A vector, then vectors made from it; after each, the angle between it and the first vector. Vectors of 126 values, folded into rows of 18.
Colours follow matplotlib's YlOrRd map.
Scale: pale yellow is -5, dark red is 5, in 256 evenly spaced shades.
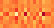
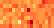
orthogonal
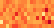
partly opposed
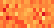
partly aligned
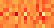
nearly opposite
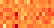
partly opposed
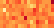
orthogonal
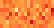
partly opposed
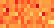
partly aligned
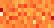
partly aligned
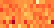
orthogonal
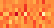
nearly opposite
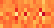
nearly parallel
